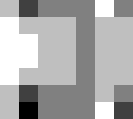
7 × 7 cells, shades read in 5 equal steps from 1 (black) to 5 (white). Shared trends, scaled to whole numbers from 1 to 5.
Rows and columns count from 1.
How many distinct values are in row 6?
3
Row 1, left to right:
4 2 3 3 3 5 3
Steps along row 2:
down same same down up same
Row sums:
23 28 29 29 28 22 21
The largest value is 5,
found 8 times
